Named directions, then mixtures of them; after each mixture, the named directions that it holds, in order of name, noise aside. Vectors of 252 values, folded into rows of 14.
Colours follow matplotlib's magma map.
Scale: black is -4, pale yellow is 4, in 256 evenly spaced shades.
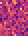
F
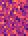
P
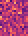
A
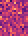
A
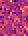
A, P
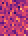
P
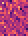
P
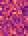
A, P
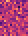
A, P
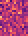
A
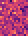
A, P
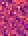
P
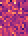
A, F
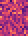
A, P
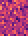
P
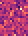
F, P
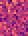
F, P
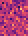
P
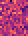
A, P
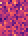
F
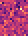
F, P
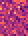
P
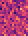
P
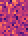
F, P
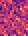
P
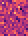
P
